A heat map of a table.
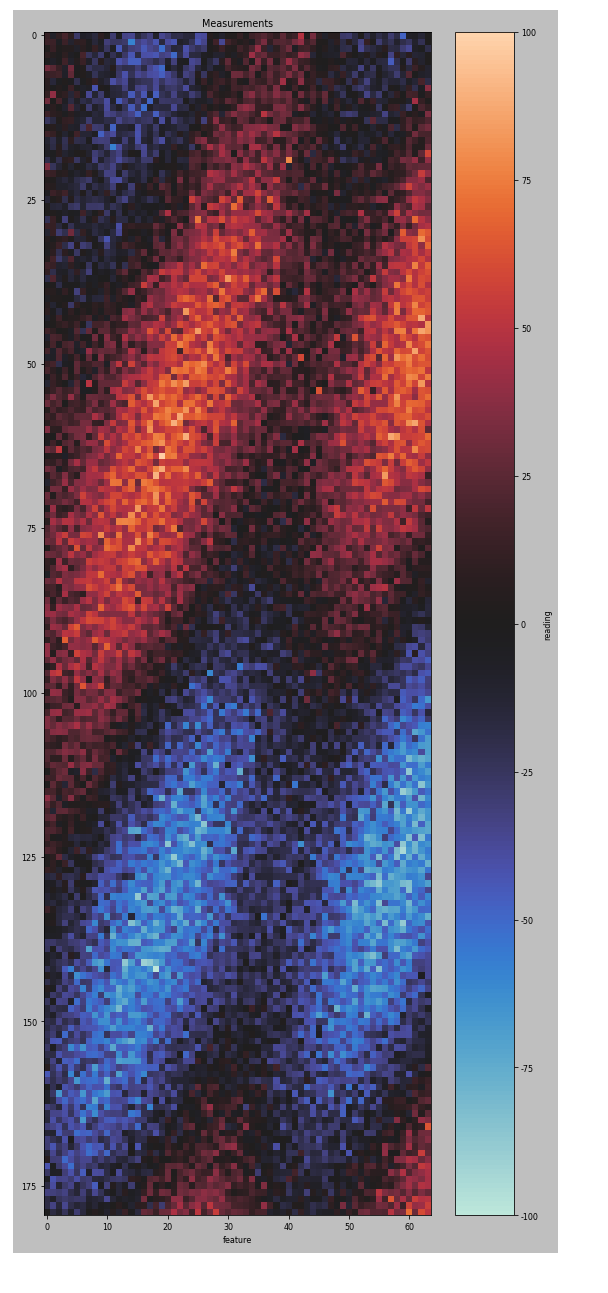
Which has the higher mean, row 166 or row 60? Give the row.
60
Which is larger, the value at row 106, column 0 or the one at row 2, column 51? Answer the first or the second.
the first
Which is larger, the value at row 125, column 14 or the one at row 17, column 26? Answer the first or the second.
the second
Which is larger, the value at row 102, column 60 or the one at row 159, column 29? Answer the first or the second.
the second
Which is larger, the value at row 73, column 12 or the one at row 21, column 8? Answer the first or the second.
the first
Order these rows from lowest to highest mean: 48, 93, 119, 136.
136, 119, 93, 48
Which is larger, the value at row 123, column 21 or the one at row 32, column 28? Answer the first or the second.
the second
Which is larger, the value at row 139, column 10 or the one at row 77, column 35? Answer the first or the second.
the second
